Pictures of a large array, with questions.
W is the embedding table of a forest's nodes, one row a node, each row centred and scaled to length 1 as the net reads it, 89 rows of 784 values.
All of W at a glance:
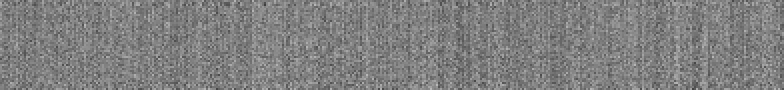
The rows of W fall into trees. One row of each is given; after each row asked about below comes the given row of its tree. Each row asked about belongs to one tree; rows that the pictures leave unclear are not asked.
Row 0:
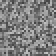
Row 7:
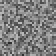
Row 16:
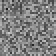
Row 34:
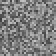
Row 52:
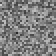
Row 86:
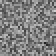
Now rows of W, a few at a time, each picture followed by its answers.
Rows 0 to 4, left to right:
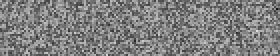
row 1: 16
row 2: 52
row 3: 52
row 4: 52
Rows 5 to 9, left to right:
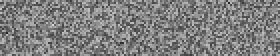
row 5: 52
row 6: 0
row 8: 7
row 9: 34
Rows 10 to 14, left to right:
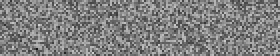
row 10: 34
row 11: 16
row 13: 7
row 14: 16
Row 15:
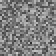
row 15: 52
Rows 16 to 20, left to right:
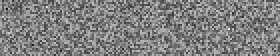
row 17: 34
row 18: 52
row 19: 34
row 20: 34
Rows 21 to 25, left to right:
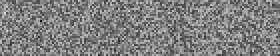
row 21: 16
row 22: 86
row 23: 52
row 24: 52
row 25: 7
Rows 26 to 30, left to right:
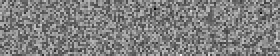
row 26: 7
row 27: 52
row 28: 7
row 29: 34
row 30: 0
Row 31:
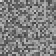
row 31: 52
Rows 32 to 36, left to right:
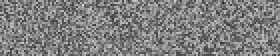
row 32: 86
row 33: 52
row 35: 0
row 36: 34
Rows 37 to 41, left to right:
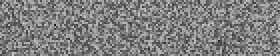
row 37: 52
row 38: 7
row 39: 34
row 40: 86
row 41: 34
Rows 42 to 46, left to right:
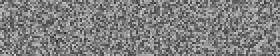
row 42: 7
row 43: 86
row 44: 7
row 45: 34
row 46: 0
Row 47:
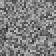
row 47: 0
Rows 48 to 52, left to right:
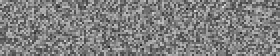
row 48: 0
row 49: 86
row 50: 0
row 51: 34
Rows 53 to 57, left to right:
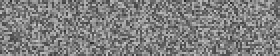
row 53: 34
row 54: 16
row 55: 86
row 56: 52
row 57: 52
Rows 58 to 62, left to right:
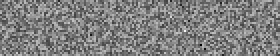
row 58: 34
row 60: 0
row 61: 16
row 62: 7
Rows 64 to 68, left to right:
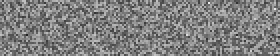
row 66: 52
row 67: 86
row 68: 0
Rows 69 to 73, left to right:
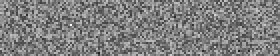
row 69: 7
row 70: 7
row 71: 34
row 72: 86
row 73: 52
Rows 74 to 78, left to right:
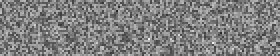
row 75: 34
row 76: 34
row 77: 52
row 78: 0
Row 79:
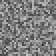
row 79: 52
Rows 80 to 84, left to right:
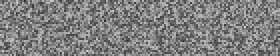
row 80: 7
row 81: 0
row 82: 34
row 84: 86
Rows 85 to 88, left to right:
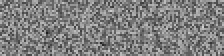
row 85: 86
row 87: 34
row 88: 7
